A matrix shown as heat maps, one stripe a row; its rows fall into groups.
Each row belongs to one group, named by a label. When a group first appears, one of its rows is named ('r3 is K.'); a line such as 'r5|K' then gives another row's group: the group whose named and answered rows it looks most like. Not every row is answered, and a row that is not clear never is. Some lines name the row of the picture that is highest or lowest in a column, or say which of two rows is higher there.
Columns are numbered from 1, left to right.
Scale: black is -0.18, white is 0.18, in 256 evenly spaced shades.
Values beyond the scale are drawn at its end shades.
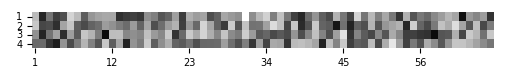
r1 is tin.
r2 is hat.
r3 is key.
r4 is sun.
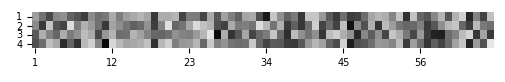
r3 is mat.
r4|key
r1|hat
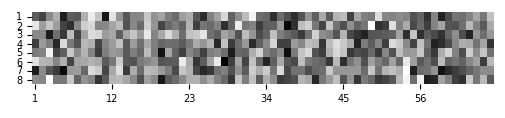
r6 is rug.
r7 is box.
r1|key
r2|rug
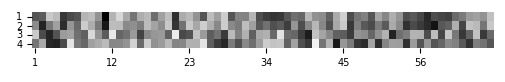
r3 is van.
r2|key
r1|key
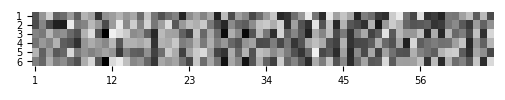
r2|box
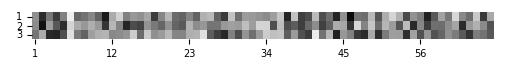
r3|box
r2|tin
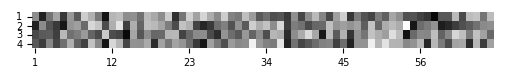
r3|sun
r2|box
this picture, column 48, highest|4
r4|hat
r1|key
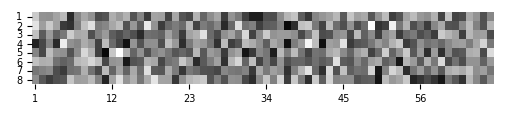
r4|sun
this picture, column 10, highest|6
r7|sun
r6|rug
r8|box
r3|tin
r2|rug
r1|van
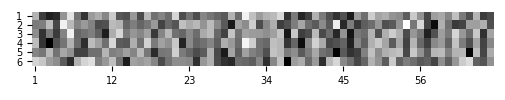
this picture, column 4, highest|6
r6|rug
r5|hat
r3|hat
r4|hat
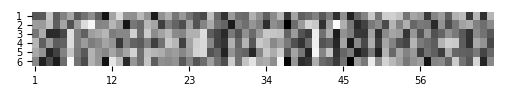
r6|hat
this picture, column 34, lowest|2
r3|box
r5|box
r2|rug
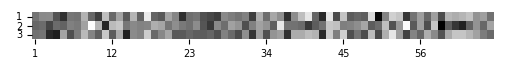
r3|sun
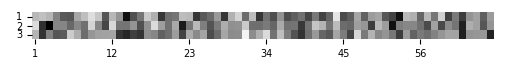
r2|van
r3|tin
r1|rug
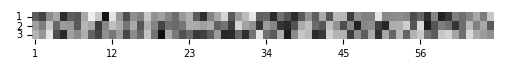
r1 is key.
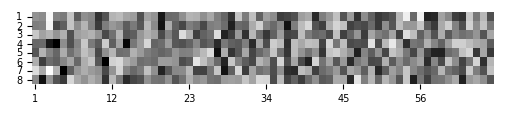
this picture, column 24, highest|6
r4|sun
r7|rug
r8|tin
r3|rug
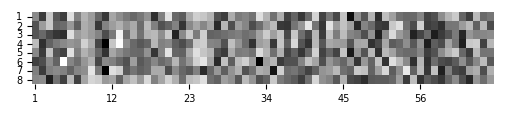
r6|mat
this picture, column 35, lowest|7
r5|tin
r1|tin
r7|van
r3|box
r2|mat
